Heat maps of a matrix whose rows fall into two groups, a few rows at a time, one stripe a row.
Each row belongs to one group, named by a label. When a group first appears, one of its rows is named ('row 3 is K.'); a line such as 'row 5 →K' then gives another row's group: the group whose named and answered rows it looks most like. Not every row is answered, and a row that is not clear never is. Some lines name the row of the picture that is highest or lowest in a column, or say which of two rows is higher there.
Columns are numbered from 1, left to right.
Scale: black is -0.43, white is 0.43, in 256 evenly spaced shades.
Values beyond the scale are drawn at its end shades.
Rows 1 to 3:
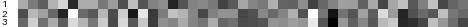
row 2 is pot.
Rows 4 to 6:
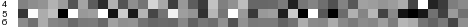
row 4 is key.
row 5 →pot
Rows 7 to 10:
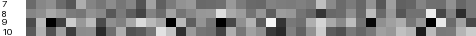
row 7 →pot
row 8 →key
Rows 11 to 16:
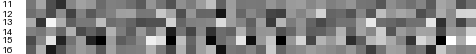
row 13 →key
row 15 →pot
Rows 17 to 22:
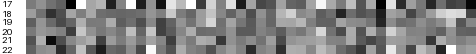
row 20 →pot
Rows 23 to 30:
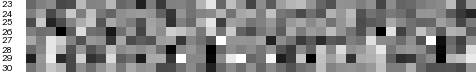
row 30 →pot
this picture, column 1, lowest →29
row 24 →key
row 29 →pot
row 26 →pot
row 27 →key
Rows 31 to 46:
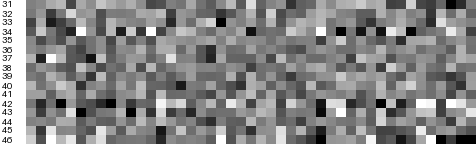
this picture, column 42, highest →33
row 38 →pot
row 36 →key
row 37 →key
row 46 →key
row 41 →key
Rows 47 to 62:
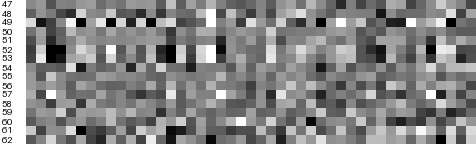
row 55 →key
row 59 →pot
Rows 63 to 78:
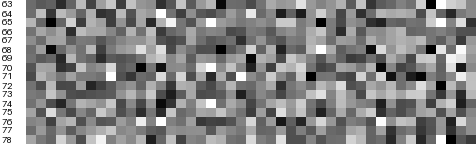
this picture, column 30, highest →68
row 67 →pot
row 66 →pot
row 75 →key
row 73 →pot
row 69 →pot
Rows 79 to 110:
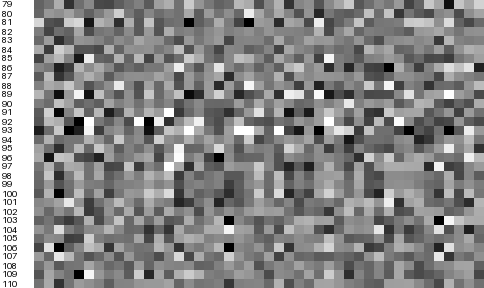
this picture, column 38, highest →89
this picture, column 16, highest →93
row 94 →pot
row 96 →key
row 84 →key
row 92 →pot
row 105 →pot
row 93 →pot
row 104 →key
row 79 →pot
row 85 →pot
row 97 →key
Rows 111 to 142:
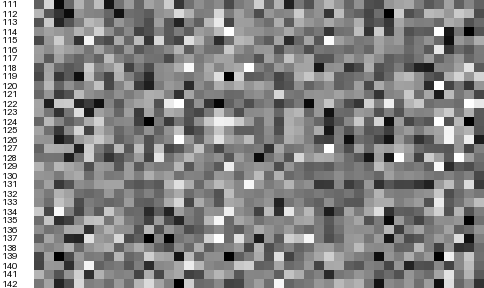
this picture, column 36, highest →122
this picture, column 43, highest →128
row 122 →key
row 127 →pot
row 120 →key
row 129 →key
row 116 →key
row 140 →pot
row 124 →key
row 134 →key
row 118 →pot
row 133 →key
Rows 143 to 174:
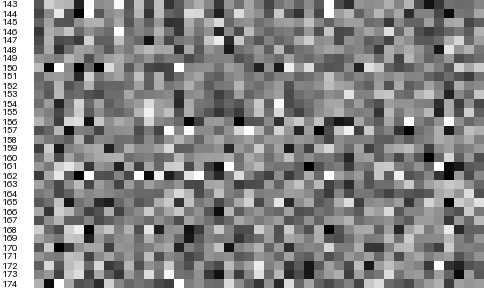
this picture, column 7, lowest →150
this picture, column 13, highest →162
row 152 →pot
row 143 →pot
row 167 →pot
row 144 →pot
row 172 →key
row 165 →pot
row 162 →pot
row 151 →pot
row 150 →key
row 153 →pot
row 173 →key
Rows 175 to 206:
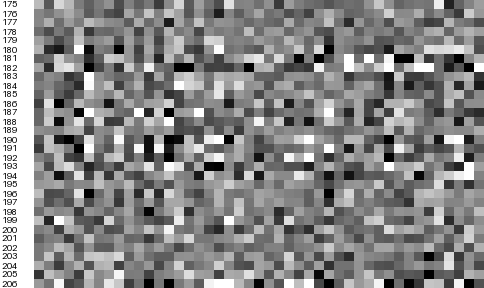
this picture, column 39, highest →182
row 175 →key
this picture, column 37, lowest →181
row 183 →pot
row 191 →pot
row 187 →pot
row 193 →key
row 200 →key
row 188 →key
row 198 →key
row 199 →key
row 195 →key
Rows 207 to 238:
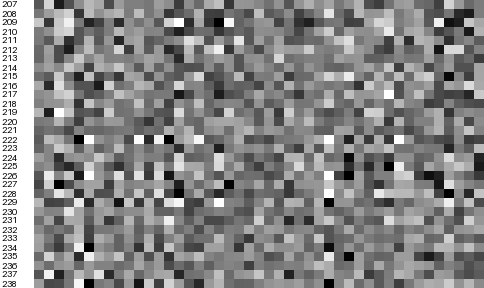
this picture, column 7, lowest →216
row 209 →key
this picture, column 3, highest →219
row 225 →pot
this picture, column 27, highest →225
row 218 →pot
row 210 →pot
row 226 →pot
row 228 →pot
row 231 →key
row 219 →key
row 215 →pot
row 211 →pot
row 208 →pot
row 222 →pot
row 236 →pot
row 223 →pot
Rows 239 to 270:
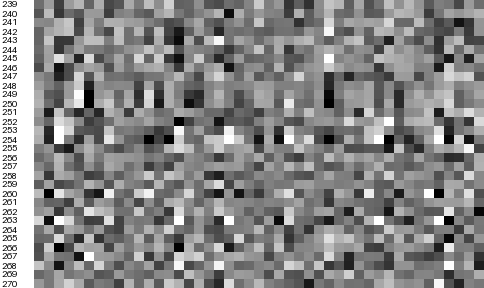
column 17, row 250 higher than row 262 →No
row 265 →pot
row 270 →key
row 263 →key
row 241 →pot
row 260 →key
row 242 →pot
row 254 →key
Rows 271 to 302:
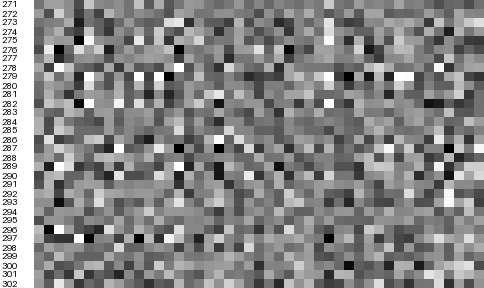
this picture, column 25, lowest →289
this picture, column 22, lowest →279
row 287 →pot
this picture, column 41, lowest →282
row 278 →key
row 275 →pot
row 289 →key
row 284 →key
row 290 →pot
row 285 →key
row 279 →pot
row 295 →pot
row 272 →key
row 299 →key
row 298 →pot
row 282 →pot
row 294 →key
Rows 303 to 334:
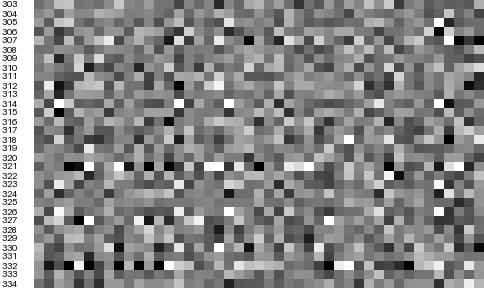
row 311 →pot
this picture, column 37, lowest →322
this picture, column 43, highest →321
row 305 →key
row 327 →pot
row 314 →key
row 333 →key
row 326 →key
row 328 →key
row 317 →pot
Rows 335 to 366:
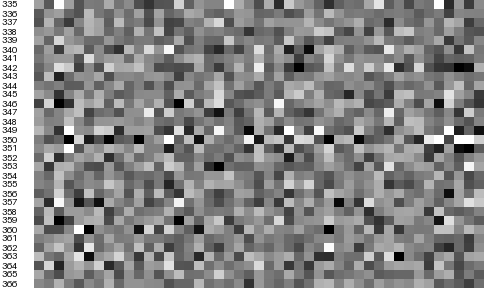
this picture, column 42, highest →349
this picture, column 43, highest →350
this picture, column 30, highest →362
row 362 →pot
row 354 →key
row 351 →pot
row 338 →pot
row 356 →pot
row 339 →key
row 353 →key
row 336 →pot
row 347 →key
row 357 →key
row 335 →key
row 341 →pot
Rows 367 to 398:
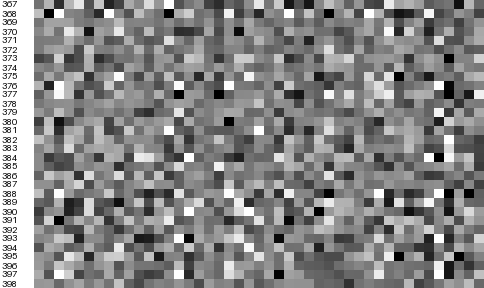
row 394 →pot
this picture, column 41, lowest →384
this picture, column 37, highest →389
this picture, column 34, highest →368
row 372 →pot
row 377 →pot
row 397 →key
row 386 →pot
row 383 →pot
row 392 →pot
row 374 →pot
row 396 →key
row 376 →key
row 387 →key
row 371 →key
